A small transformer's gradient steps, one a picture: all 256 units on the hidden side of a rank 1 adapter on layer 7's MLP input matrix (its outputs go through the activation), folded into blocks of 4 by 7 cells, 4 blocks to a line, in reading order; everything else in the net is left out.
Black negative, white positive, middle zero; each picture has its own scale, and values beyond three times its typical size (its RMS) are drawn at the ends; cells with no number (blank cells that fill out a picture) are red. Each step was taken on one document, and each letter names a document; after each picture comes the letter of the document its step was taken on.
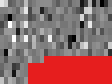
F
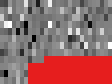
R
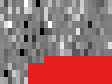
R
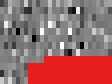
R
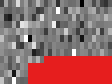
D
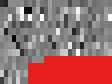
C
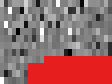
R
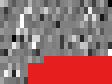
D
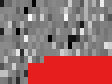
C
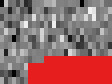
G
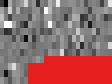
R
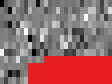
G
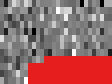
D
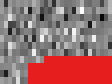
F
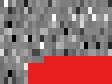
G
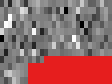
D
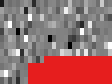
C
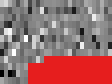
G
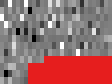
R
